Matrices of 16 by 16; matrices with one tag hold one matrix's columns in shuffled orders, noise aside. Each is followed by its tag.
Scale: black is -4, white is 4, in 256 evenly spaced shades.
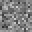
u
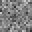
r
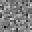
u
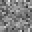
r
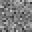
r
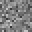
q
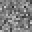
u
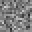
u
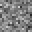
u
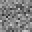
q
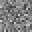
q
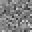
q
